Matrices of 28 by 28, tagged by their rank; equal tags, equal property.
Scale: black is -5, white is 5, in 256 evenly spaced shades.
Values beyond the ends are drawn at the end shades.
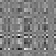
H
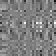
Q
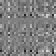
Q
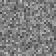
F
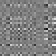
H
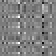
H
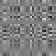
H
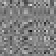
Q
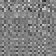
Q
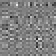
Q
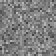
F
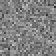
F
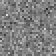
F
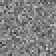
F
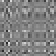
H
